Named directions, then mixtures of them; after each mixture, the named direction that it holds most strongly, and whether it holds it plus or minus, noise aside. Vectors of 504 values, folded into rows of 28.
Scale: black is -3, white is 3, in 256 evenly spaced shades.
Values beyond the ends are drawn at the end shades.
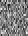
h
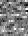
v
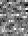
v, plus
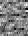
v, minus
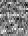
v, plus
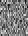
h, plus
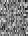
h, plus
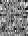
v, minus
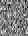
h, plus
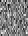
h, plus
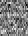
h, plus
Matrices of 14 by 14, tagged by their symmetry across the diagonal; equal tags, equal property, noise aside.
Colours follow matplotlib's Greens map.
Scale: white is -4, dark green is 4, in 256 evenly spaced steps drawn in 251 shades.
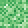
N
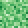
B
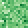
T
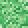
T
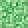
N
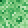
N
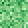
T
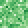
N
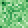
N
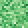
T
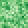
N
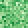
B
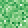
N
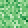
T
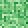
B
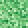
B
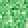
T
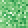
T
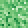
B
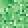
B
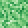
B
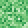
N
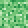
B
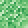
N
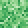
T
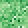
T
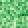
B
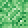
N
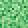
T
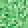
B
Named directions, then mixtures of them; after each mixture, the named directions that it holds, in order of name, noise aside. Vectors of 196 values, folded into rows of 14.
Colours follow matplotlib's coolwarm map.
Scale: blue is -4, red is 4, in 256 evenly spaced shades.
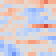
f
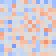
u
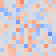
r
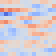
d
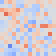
f, r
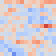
f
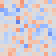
r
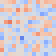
d, r, u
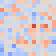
d, f, u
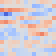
d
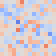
r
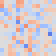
r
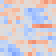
f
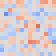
d, f, r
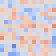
f, u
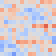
f, u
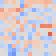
f, r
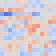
d, r, u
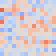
d, u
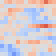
f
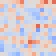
f, r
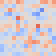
d, f, r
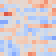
d, f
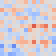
d, f, u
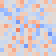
r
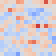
d, f, r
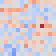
d, f, r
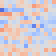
d, r, u
